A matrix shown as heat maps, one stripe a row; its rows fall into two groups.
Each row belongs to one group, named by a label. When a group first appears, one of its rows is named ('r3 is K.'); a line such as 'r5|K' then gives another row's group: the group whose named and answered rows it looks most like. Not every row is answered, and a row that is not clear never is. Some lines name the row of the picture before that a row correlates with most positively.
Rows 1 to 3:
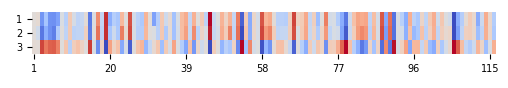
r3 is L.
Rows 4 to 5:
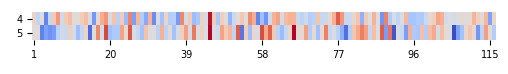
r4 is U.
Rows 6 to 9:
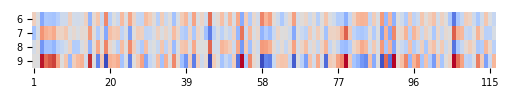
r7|L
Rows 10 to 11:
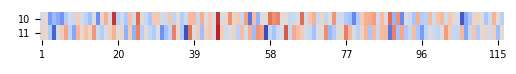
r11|U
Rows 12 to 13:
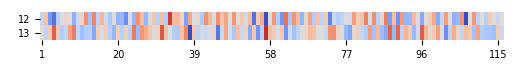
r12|U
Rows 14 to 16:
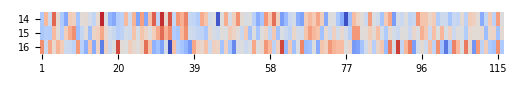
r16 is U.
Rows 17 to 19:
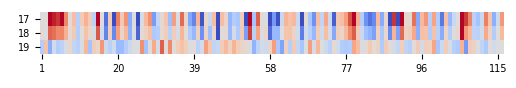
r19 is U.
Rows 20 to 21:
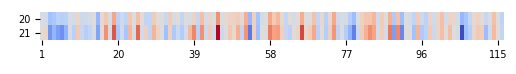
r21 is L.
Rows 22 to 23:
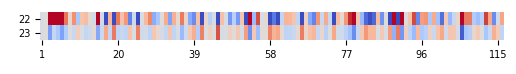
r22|L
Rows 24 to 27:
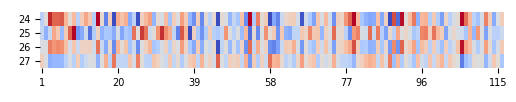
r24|L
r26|L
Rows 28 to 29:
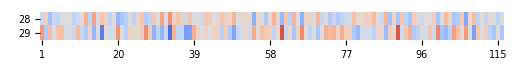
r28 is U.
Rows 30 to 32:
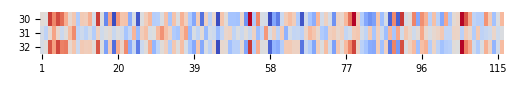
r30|L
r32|L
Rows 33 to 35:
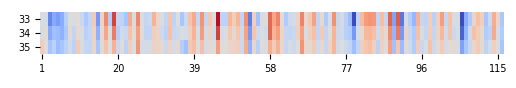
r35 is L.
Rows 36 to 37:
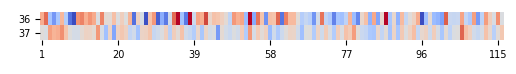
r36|U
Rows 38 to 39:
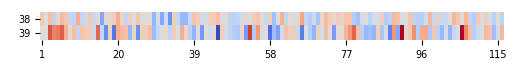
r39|L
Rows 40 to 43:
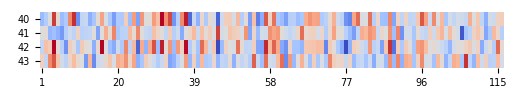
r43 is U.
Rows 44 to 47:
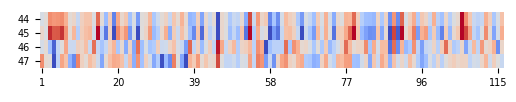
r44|L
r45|L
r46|U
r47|U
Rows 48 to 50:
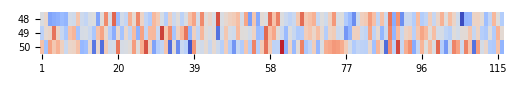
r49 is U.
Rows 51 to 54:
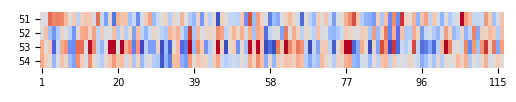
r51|L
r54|U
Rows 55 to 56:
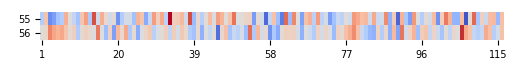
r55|U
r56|L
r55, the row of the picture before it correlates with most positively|52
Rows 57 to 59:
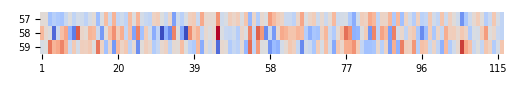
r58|U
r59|L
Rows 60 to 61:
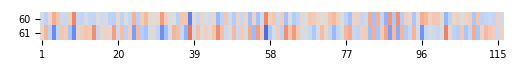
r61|U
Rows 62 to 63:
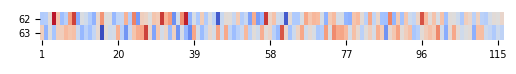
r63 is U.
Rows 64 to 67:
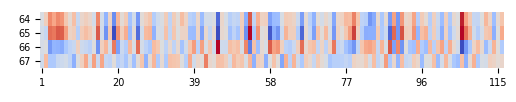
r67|U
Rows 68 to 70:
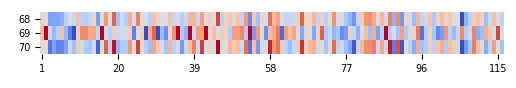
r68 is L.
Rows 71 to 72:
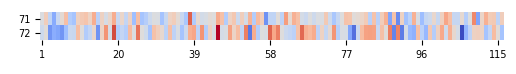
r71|U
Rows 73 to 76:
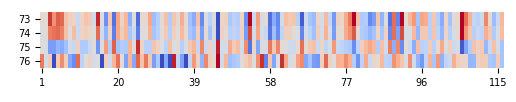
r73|L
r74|L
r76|U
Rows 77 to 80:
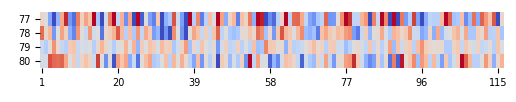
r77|U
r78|U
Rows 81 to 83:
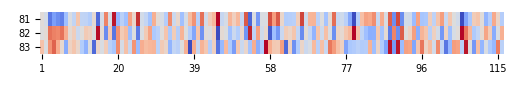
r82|L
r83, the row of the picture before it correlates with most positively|79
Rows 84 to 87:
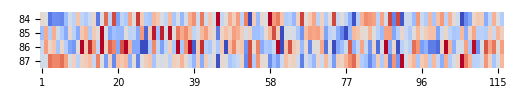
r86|U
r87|L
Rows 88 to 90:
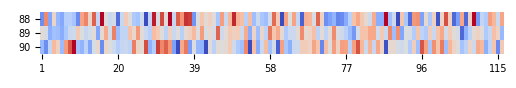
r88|U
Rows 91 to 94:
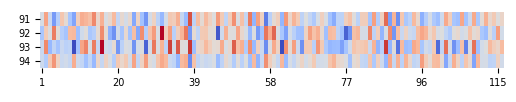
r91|U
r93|U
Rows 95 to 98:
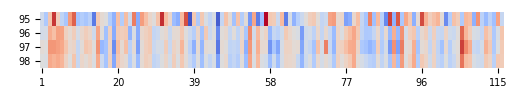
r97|L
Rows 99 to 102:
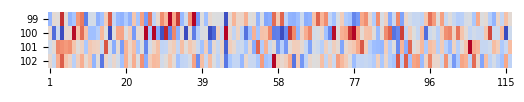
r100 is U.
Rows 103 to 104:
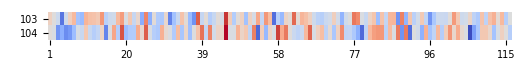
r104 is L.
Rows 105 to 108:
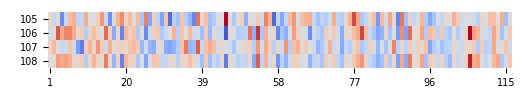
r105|U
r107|U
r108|L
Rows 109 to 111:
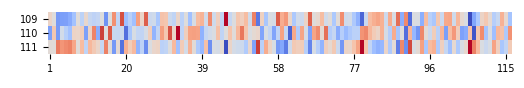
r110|U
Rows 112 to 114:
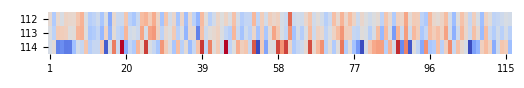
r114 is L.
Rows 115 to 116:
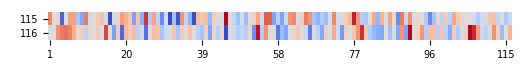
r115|U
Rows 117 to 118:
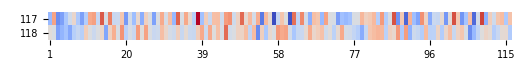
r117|U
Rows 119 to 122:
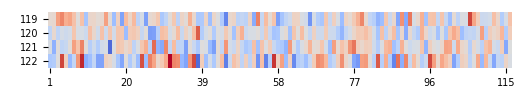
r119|L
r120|U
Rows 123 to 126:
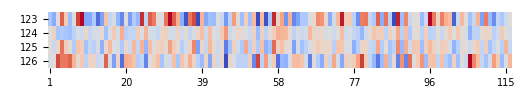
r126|L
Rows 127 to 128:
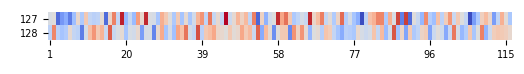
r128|U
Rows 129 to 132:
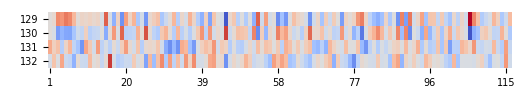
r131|U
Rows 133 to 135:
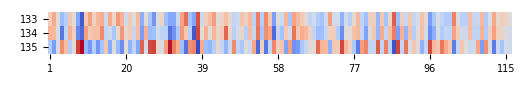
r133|U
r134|U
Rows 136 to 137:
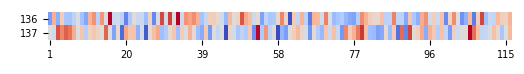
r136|U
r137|L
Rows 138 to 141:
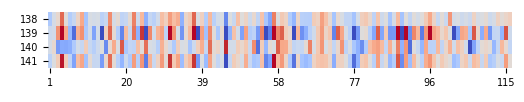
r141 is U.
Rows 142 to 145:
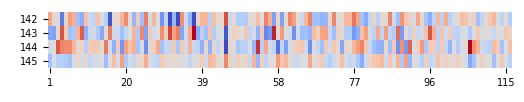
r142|U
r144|L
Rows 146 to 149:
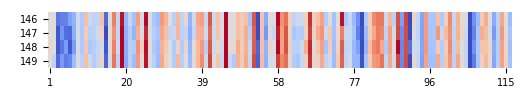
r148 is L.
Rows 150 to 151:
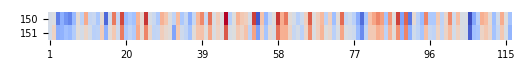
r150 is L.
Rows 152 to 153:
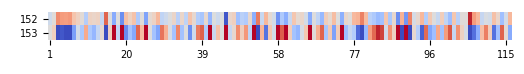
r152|L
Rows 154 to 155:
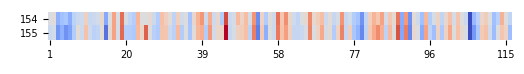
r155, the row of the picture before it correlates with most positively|153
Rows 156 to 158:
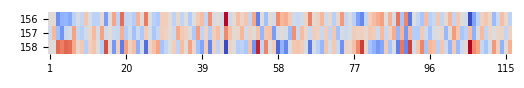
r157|U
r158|L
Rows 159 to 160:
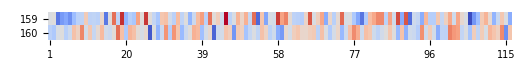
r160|U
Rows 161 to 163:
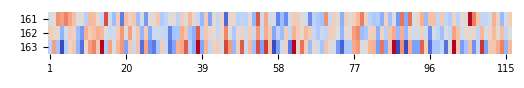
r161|L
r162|U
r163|U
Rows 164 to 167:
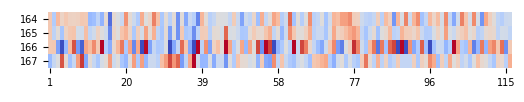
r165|U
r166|U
